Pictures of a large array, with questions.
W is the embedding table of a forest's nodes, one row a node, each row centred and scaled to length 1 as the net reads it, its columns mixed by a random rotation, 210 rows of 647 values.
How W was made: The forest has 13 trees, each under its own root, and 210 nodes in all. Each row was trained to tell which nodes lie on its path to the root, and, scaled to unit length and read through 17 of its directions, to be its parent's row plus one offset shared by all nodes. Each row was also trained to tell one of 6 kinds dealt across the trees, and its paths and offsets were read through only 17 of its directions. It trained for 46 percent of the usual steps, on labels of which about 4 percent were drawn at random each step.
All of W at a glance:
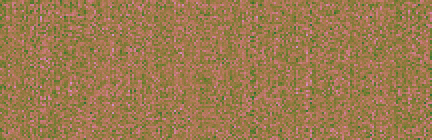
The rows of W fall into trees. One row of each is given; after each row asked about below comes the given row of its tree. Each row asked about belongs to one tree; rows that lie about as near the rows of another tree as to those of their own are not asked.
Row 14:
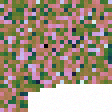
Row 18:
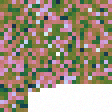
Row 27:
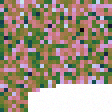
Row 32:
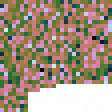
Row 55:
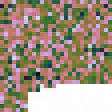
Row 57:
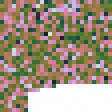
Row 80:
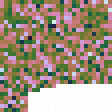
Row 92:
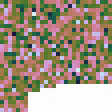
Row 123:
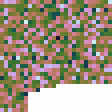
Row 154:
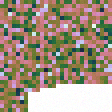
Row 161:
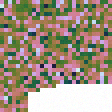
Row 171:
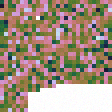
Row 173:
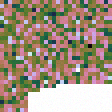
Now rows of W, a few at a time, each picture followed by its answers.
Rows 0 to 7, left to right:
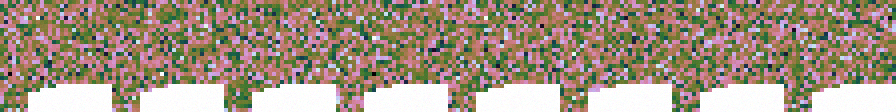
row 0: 32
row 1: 92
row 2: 171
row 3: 80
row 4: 171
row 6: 14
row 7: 14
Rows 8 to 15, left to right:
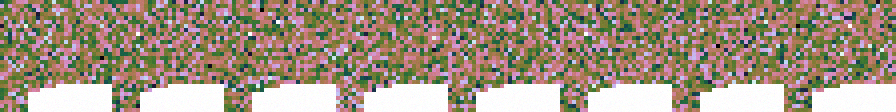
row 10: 123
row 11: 161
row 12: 92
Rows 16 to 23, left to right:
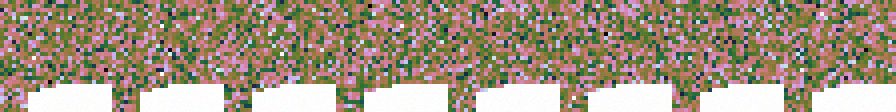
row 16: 161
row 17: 123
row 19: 173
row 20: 57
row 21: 57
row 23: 55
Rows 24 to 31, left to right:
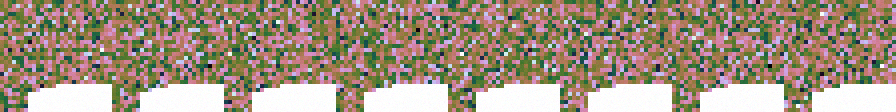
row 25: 14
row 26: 173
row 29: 92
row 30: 14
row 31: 80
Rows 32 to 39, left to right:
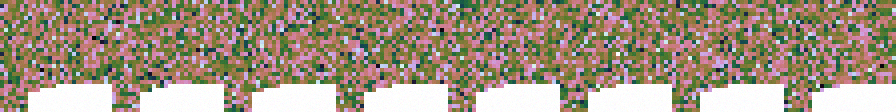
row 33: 55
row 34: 161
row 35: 154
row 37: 18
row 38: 92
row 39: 173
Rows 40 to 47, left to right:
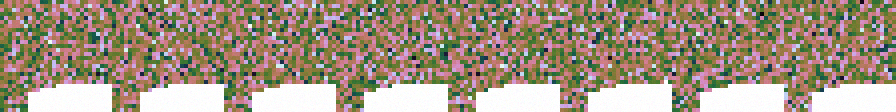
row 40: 32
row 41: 171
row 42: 123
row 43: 14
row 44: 123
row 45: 173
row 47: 92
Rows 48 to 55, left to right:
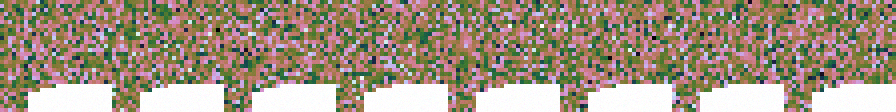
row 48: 14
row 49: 92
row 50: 55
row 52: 154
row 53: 32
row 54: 92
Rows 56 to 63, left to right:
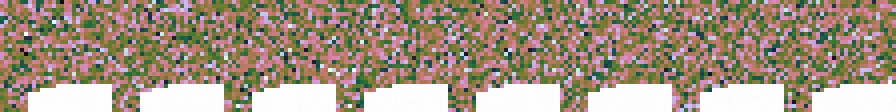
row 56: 123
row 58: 80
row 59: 14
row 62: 80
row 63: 173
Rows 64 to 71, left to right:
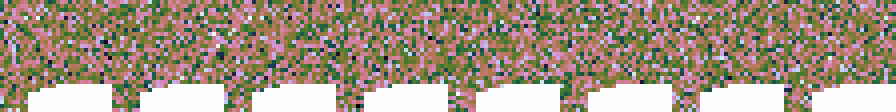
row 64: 32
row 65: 18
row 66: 32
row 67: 32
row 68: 161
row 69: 123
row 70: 154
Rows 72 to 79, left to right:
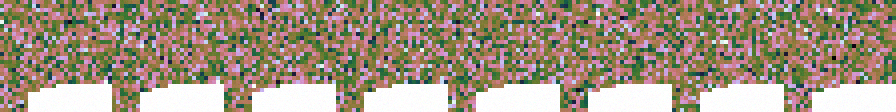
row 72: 14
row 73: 55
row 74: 57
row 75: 154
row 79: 18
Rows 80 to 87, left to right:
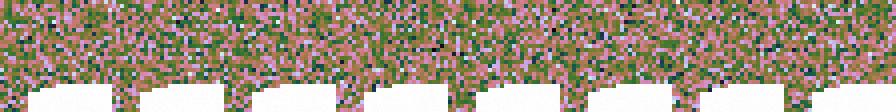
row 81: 161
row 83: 57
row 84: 154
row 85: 14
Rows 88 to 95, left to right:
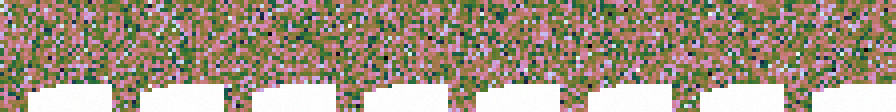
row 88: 154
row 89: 18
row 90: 57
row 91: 32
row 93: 92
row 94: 80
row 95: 32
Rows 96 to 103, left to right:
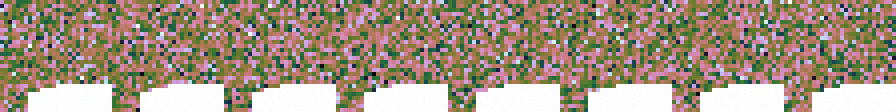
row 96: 55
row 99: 55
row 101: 173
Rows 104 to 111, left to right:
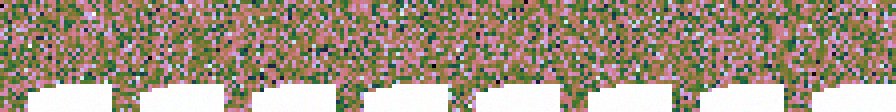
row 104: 55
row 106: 55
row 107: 27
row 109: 123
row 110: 14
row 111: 55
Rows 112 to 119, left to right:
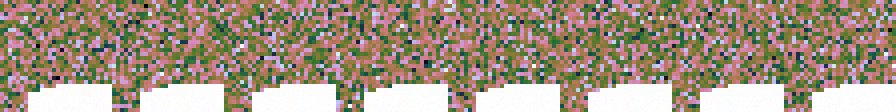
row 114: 154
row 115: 80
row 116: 154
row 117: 57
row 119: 154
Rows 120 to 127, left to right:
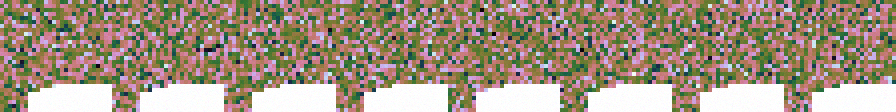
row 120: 55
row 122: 92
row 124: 57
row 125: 154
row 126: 154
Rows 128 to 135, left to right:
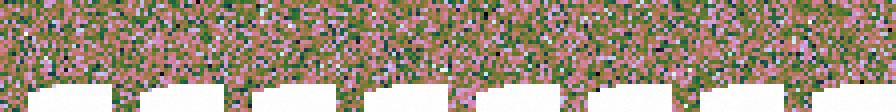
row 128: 92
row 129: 14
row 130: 171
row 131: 123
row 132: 161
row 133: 80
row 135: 154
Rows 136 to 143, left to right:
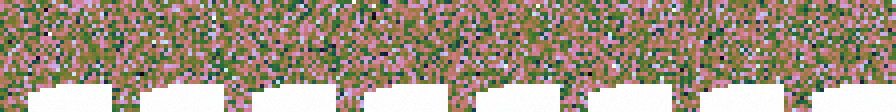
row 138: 173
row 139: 161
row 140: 80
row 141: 123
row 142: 154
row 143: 154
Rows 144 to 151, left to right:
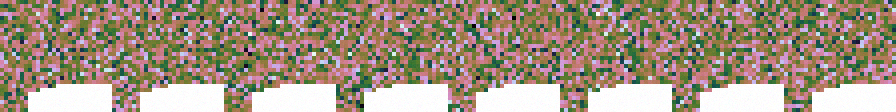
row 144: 123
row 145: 173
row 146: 123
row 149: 18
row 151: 173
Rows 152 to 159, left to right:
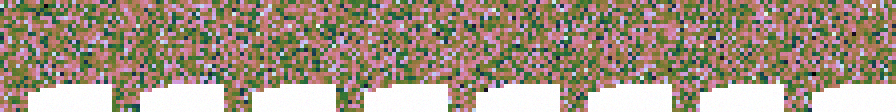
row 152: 161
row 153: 32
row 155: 92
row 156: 18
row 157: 55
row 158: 55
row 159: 80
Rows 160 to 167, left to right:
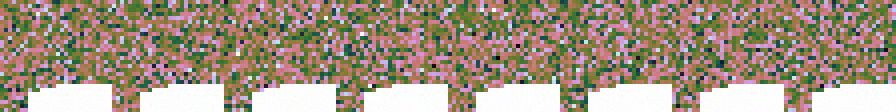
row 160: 18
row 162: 32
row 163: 173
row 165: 14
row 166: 32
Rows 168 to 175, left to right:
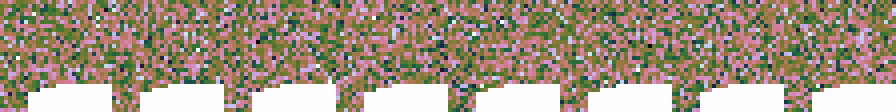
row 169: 154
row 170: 173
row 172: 123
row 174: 14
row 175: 173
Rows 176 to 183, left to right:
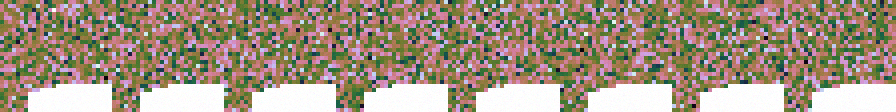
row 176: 57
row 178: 92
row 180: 171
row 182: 14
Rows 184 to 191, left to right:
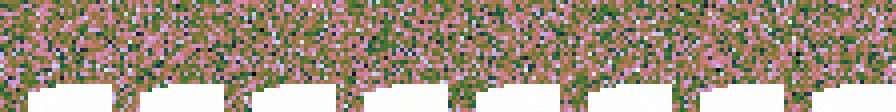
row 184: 123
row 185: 14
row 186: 80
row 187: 57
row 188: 171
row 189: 173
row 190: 92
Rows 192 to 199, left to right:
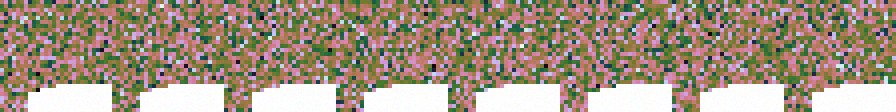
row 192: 80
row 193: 14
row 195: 92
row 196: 92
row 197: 173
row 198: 173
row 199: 123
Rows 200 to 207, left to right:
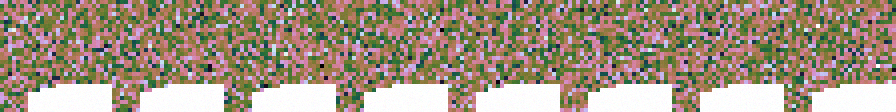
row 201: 161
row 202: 27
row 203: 154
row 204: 92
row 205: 161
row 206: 173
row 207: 57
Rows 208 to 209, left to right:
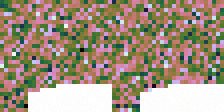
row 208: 32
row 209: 32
